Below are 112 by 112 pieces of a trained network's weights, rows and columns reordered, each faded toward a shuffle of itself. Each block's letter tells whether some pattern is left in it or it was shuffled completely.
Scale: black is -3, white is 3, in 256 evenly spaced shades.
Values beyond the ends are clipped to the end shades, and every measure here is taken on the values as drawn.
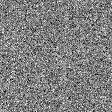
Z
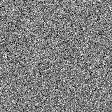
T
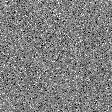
T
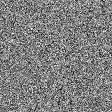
T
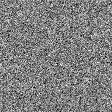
T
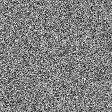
T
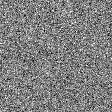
T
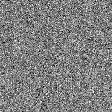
Z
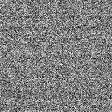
Z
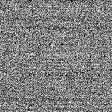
Z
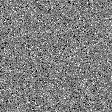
T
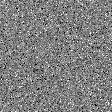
T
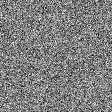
T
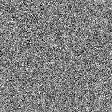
Z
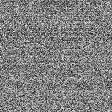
Z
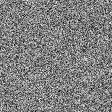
T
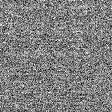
Z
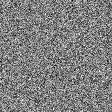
T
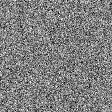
T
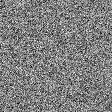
T
